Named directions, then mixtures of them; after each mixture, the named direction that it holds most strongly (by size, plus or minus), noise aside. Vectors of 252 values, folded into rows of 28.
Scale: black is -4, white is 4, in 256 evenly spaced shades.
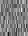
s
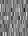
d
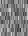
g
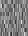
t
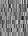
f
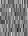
g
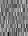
s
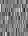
d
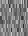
f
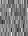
g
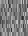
f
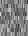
g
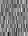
s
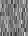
t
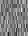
s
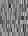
f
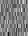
s
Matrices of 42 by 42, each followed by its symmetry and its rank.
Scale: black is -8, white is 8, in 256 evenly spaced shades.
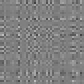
antisymmetric, rank two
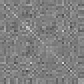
symmetric, rank five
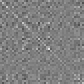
symmetric, rank five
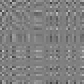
antisymmetric, rank two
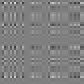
neither, rank one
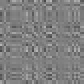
antisymmetric, rank two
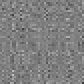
neither, rank five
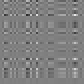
neither, rank one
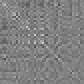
symmetric, rank five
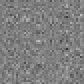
neither, rank five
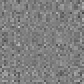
neither, rank five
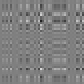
neither, rank one
